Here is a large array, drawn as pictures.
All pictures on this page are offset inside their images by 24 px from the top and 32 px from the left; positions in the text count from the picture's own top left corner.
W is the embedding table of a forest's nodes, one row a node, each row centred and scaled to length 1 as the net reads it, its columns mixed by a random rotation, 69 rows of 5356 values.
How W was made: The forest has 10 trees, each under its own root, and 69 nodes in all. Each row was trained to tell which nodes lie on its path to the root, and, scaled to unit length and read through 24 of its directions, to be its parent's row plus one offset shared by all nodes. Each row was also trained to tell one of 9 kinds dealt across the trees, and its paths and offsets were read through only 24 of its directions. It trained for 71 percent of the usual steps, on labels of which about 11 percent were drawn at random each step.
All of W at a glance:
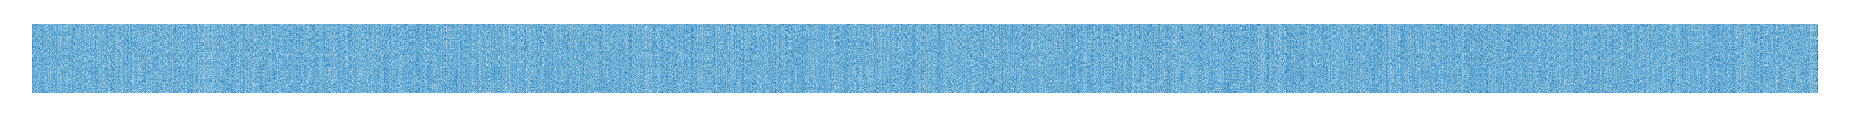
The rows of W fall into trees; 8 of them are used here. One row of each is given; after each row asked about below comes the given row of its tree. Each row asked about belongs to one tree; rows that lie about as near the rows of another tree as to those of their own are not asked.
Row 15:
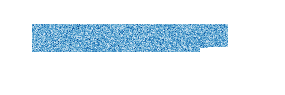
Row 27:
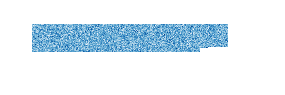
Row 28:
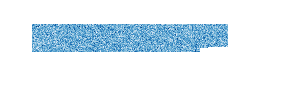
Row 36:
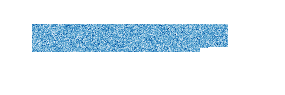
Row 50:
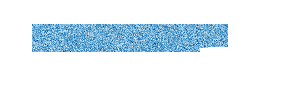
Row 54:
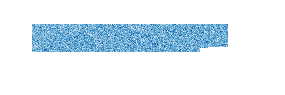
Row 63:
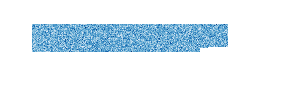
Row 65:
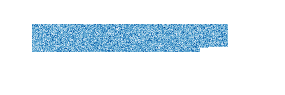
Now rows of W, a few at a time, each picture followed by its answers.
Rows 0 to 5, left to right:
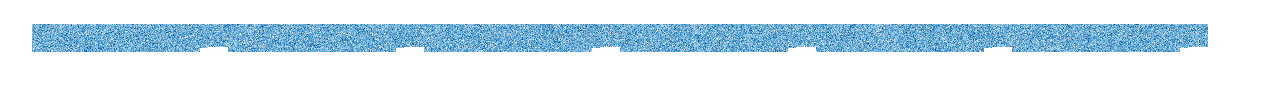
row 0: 15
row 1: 36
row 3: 65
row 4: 36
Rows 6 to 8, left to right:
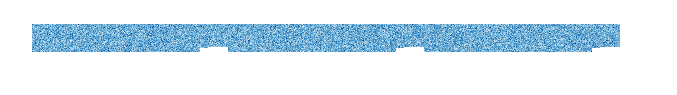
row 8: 15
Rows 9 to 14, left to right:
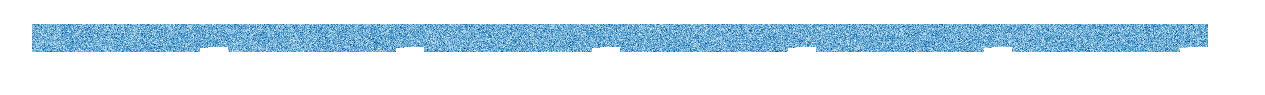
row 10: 28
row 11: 28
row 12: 65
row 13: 65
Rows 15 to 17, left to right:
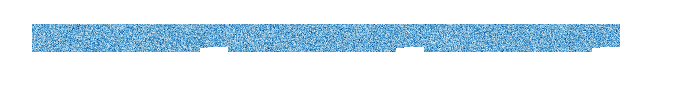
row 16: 28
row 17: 28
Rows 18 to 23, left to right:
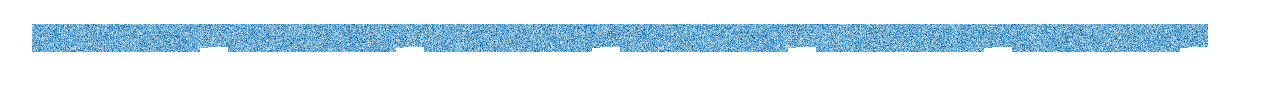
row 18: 27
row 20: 54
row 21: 27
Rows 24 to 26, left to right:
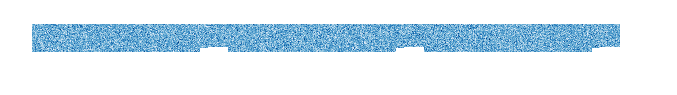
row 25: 54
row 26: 15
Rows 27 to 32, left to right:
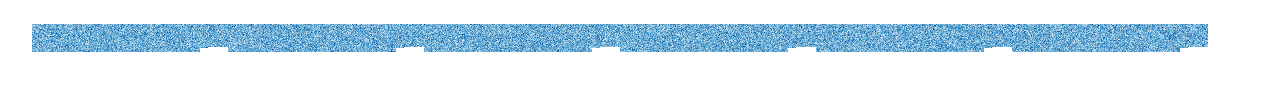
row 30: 54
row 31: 50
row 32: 63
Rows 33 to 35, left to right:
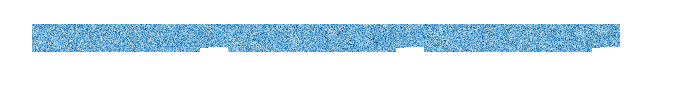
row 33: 28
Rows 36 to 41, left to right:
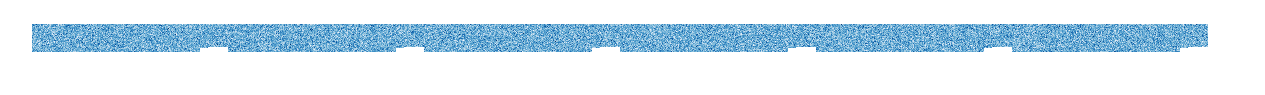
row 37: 50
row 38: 65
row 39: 27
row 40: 28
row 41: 28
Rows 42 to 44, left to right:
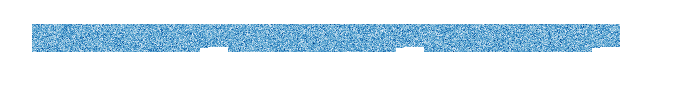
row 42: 36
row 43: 65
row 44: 50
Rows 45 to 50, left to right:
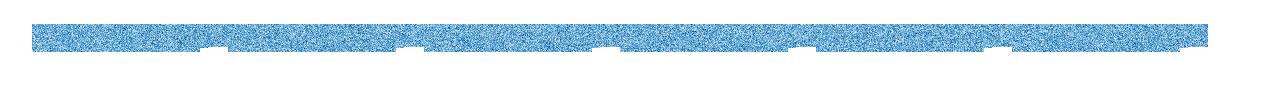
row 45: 28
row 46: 65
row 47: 50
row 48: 50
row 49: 65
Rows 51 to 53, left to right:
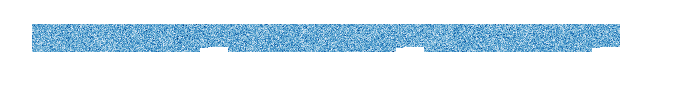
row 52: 65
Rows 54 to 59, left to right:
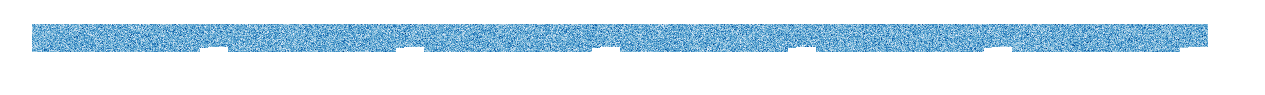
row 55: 65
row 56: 54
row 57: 63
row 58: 65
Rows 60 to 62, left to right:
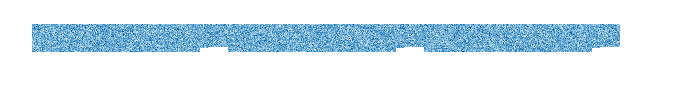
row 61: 50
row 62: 28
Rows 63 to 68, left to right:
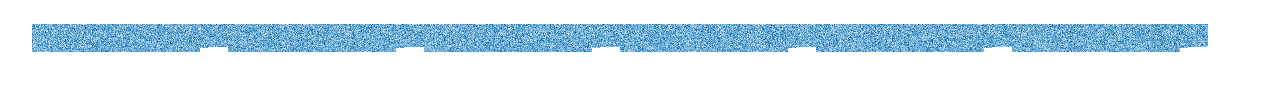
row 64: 50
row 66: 28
